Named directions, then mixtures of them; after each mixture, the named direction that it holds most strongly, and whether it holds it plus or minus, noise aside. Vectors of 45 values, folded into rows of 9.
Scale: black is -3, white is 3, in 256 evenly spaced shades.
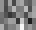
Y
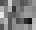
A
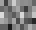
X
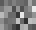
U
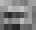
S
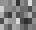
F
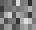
F, minus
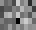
F, minus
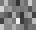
F, plus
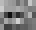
S, plus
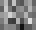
Y, minus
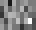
A, minus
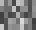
Y, plus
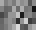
U, minus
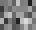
F, minus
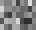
F, plus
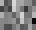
X, plus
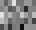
X, plus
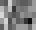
A, plus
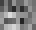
S, minus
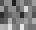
X, minus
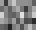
X, plus
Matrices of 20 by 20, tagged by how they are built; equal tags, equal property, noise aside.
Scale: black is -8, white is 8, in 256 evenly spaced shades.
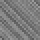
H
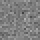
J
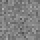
J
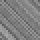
H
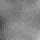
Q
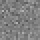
J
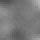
Q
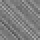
H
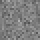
J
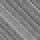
H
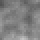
Q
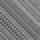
H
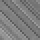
H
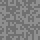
J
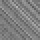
H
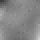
Q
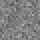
J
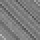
H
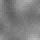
Q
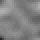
Q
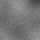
Q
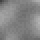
Q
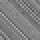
H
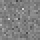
J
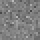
J
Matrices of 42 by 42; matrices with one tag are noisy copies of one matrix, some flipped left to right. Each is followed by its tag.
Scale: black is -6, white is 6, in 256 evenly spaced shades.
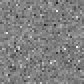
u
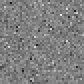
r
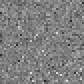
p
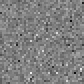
p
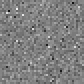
r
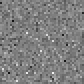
p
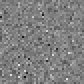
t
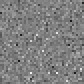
p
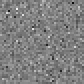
r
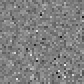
t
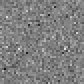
u
